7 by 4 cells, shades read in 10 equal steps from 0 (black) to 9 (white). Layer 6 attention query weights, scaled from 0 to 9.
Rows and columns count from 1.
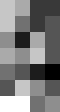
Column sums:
41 35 27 19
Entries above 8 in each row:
0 0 0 0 0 0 2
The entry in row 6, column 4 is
3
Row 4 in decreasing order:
7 6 5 3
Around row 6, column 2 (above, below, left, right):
3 9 3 5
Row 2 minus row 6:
4 -3 -3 0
